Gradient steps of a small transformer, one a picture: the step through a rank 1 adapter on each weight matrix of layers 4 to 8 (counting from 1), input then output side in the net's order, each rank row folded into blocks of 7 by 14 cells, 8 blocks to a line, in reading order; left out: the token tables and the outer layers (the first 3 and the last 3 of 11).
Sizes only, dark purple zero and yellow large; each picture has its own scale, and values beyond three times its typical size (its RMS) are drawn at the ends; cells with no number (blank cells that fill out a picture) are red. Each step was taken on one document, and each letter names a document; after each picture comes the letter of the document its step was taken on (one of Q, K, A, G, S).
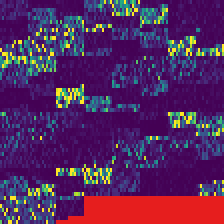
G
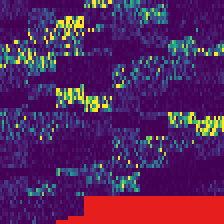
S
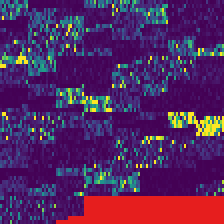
S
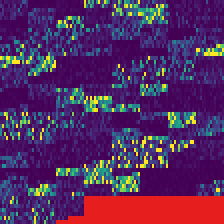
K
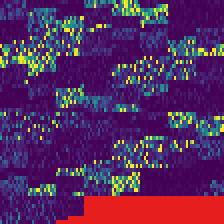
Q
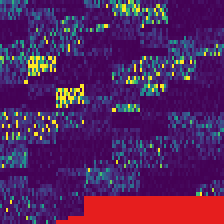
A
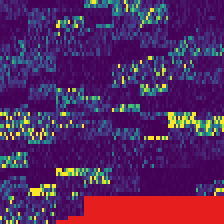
K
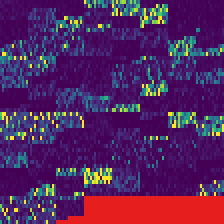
G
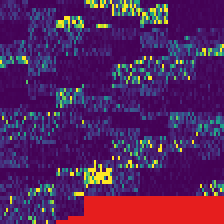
Q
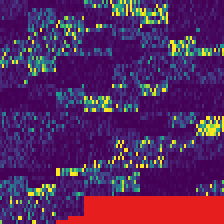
S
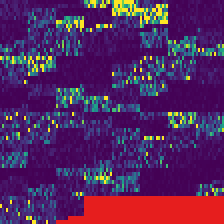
A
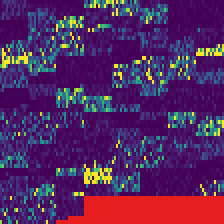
G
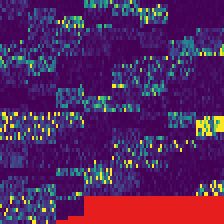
Q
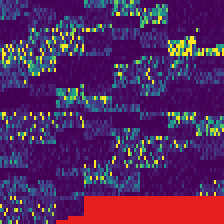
G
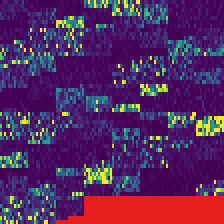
K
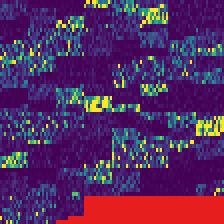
K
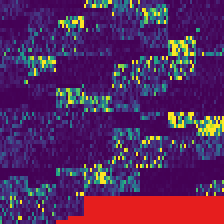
S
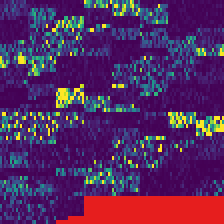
Q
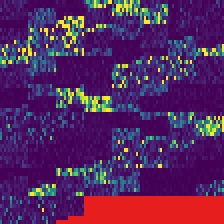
S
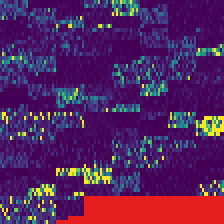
G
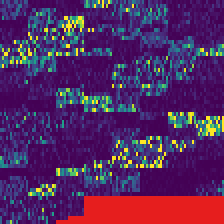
S
